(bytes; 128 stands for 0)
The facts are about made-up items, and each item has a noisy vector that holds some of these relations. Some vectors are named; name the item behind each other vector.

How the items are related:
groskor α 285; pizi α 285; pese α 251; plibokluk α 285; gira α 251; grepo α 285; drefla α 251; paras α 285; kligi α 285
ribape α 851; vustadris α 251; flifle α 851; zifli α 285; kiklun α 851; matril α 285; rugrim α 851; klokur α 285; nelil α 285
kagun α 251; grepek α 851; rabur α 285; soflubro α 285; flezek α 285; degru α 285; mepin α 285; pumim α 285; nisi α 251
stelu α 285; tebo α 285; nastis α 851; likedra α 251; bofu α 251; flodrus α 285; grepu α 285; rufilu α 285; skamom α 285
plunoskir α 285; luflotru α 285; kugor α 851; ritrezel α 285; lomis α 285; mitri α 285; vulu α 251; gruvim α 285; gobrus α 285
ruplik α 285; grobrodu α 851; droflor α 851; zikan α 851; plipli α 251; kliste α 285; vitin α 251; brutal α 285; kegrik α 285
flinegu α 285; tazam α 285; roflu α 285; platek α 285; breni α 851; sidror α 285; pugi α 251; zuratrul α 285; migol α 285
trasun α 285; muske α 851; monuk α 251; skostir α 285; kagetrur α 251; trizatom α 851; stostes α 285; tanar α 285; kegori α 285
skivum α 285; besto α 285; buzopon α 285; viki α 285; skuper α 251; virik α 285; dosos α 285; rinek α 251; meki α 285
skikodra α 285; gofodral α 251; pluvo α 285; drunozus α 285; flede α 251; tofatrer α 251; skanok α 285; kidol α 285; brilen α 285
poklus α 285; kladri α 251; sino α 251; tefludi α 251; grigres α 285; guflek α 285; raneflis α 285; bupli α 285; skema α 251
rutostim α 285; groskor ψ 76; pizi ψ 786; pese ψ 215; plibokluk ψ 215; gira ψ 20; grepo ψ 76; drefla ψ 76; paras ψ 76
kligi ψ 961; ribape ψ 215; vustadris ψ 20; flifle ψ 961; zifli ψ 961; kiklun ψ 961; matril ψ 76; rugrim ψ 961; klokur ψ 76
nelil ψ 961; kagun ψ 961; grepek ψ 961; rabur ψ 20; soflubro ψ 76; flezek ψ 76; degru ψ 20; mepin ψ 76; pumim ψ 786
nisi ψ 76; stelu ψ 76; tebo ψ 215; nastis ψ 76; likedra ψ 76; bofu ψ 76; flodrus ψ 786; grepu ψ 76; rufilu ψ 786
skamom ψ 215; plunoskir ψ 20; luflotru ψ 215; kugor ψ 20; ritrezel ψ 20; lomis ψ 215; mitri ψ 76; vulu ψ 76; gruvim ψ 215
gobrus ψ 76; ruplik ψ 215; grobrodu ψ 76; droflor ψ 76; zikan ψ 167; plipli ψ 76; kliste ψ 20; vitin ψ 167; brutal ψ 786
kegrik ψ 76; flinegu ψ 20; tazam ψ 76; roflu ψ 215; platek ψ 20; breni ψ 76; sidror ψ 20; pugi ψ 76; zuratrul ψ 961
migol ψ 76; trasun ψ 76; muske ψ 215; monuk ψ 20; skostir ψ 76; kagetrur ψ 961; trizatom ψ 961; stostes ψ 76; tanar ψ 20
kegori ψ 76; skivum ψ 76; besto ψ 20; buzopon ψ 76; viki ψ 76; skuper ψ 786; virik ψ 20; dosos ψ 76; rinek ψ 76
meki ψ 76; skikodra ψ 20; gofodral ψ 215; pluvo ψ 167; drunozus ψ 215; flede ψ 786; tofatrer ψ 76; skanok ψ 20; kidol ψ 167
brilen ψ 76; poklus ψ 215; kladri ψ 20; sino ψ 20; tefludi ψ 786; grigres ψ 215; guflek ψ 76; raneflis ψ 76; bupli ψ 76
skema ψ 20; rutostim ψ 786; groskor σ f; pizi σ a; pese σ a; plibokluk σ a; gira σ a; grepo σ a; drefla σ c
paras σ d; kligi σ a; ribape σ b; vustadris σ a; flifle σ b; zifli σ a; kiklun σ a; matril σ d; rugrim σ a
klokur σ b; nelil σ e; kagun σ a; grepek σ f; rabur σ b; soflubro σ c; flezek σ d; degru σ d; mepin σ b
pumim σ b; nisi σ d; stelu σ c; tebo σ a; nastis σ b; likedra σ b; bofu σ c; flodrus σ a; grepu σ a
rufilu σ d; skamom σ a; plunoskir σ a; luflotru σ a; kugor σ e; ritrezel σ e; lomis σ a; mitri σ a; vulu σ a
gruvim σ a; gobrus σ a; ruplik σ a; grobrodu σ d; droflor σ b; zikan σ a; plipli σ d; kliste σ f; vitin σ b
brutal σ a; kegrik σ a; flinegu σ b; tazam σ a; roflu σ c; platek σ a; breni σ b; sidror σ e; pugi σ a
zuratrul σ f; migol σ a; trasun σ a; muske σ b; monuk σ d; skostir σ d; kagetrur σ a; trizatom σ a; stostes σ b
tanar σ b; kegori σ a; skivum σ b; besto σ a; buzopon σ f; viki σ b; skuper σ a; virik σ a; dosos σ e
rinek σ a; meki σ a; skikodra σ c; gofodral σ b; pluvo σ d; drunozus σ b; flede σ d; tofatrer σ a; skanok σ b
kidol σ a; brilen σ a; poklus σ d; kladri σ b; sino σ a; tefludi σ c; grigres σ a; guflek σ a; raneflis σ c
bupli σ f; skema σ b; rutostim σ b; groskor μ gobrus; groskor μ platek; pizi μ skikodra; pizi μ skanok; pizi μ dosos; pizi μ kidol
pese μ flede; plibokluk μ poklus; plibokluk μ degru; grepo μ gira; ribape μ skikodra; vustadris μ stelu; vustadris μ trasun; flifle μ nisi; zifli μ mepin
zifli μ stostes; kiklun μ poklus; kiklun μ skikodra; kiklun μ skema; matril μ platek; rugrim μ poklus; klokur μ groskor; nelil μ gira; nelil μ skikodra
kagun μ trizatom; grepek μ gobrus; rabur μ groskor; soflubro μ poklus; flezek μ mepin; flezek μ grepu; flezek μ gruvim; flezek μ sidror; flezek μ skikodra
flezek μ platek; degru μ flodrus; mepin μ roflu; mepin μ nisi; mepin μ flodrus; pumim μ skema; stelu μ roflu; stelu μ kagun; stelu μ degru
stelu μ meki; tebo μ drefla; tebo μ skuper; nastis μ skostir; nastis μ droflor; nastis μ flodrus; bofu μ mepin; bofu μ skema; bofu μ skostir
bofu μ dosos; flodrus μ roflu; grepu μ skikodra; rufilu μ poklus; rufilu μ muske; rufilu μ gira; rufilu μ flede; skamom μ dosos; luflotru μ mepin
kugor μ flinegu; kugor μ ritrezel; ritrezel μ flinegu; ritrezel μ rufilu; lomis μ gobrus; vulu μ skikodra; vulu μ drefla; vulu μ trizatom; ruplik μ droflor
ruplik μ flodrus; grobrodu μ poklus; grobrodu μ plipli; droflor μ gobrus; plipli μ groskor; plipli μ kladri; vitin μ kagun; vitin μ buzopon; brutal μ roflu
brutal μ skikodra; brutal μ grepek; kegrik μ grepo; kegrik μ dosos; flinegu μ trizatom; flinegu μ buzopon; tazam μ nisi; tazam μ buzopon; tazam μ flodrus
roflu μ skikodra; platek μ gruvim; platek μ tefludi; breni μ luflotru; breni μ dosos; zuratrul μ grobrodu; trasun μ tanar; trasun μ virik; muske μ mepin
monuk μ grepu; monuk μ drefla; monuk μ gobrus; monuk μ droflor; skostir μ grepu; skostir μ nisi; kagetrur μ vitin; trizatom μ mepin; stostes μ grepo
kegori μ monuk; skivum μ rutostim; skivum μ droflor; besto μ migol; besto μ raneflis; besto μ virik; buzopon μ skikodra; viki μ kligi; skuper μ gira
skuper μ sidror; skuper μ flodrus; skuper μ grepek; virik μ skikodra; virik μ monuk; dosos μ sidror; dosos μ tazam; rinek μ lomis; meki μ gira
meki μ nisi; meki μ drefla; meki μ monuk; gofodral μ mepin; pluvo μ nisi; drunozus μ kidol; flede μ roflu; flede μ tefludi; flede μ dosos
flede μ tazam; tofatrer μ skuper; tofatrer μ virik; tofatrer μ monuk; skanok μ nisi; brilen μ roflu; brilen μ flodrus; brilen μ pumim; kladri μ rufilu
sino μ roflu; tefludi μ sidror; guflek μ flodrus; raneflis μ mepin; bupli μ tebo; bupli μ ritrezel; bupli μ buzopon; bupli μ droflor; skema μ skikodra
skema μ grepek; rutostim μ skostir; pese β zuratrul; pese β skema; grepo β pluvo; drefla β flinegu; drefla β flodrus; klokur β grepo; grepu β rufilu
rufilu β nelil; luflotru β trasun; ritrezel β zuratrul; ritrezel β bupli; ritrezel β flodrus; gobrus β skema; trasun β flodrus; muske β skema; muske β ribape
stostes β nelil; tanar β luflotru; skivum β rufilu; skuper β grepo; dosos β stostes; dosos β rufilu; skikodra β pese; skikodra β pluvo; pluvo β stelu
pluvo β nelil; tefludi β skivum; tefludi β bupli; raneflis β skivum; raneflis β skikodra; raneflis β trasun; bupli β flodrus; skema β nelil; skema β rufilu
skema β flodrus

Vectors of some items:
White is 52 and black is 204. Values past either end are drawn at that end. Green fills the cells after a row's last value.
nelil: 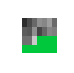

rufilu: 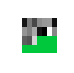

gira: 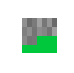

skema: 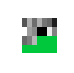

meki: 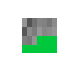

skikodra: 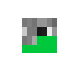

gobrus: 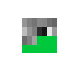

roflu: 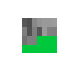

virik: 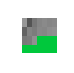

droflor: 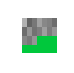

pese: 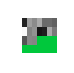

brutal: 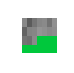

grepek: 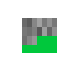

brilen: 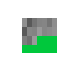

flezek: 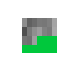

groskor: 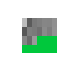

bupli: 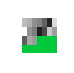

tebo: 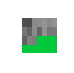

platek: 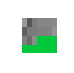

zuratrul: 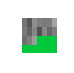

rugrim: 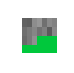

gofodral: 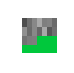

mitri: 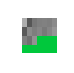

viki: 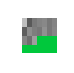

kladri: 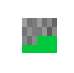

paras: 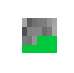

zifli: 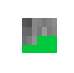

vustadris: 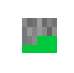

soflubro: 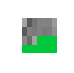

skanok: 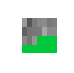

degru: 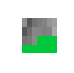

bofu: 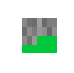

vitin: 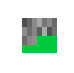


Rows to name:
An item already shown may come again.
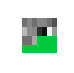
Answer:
grepo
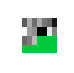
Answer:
skema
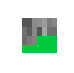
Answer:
drunozus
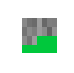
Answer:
bofu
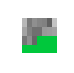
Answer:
flodrus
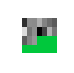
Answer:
muske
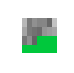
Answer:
flodrus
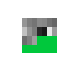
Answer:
gobrus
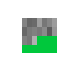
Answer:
kugor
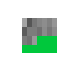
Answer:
kliste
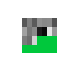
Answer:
dosos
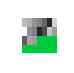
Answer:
bupli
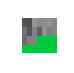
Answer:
kidol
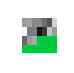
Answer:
ritrezel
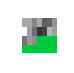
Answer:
drefla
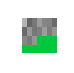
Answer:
droflor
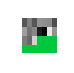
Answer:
dosos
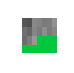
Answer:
zifli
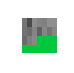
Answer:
kligi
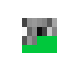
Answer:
luflotru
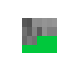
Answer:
gruvim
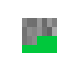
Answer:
monuk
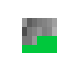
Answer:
skostir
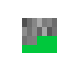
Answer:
gofodral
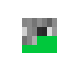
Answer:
raneflis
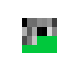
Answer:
pluvo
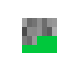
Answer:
grobrodu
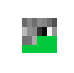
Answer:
grepo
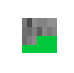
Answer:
kligi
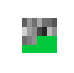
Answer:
skuper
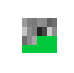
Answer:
tanar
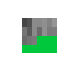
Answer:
skamom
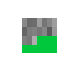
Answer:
kugor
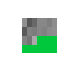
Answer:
stelu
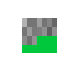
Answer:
likedra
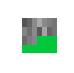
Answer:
ribape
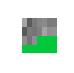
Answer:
mepin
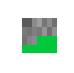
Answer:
trizatom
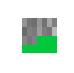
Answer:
nisi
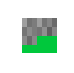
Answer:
kladri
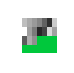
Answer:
trasun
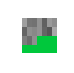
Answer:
plipli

